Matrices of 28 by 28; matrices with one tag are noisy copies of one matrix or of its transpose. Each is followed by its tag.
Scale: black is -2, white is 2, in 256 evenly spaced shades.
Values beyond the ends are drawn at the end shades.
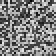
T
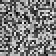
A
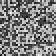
T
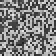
T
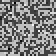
A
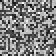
A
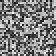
A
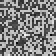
T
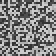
T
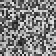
T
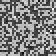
A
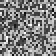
T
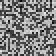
A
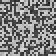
A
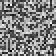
A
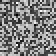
A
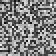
A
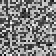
T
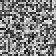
A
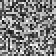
A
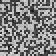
A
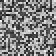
A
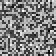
A
